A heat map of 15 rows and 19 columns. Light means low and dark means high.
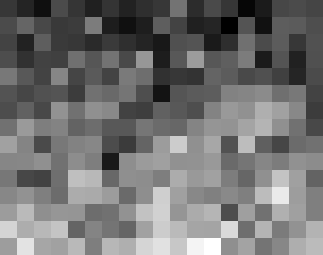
Stripes: none. Slope: up to the top. Ninth with the lowest average: bottom middle.
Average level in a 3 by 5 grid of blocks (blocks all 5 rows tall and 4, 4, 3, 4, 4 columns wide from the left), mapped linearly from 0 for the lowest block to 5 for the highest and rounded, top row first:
5 5 5 5 5
3 3 3 2 3
1 2 0 1 1
